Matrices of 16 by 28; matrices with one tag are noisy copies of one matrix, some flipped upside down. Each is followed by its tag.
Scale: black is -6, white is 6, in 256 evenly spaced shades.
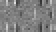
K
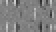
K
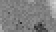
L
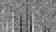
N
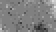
L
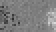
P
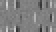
K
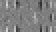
K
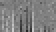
N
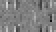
K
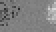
P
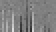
N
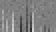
N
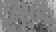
L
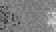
P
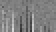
N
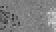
P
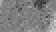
L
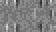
K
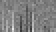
N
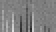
N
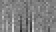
N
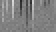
N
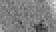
L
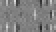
K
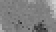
L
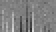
N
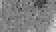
L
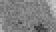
L
